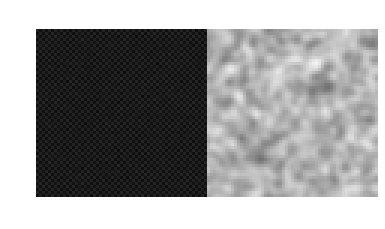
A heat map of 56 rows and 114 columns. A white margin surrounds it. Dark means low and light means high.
It is made of 1 by 2 panels. Panel 1,1: very low, checkered, faint in contrast. Panel 1,2: high, blotchy.
